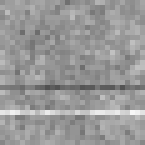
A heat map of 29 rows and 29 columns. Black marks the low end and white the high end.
The centre is the ninth with the lowest average. Streaks run across, left to right. Rows 18 and 23 differ from the rows beside them.
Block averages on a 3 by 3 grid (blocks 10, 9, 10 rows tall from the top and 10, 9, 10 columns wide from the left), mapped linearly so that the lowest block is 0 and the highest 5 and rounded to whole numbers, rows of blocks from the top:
223
202
435
